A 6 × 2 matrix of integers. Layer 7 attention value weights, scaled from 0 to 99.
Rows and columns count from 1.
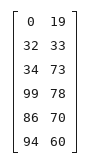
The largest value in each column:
99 78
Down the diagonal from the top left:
0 33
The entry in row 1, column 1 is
0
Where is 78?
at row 4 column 2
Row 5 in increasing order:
70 86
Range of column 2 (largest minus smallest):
59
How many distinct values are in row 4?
2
